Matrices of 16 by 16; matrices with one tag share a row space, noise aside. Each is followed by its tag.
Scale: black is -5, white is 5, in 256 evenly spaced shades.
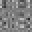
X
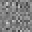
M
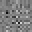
M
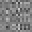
M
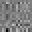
M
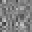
X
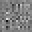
M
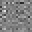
X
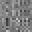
M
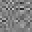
X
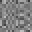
X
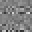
X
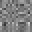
X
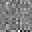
M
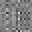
M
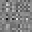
M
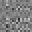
M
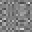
X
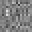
M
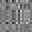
M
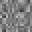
X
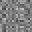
X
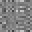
X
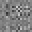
M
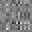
M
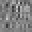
M
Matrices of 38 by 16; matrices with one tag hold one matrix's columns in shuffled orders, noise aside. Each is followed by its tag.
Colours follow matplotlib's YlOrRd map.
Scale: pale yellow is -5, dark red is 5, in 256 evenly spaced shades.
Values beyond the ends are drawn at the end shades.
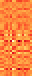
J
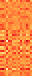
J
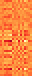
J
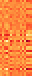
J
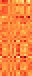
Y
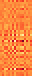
J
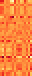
Y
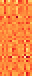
Y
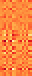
J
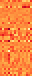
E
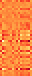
J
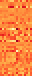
E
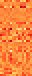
E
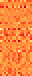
E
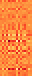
J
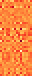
E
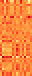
Y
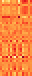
Y
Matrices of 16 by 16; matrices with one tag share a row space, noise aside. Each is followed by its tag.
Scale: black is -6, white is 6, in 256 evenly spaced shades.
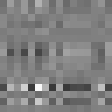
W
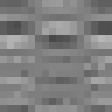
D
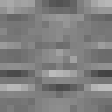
D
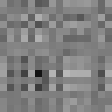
W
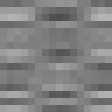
D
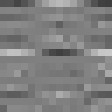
D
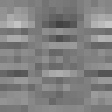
D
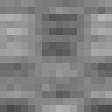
D
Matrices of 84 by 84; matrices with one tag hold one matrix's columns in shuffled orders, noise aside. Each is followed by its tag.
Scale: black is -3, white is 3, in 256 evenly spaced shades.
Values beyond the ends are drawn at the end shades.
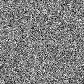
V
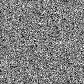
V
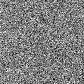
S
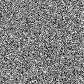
S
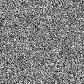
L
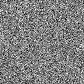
V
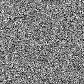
V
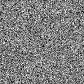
V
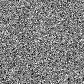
S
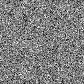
V
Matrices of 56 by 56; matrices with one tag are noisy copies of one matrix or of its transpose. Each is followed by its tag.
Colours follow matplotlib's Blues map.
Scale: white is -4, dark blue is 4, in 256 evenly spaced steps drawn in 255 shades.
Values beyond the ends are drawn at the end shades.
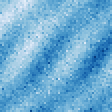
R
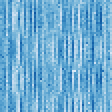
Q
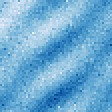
R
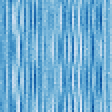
Q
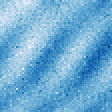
R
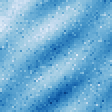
R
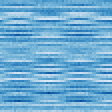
Q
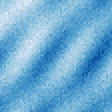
R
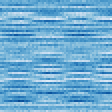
Q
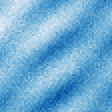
R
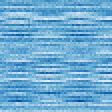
Q
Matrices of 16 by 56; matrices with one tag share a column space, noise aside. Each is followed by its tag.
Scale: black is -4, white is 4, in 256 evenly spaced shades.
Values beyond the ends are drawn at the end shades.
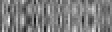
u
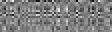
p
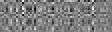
p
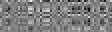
p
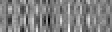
u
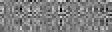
p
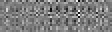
p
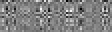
p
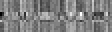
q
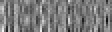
u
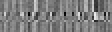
q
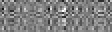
p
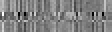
q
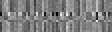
q
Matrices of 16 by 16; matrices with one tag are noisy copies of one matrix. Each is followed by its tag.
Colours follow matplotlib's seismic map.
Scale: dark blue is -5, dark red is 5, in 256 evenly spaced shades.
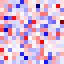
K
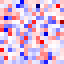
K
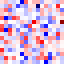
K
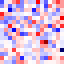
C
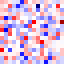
K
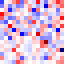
C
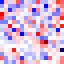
C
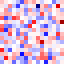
K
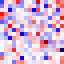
C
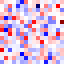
K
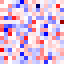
K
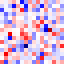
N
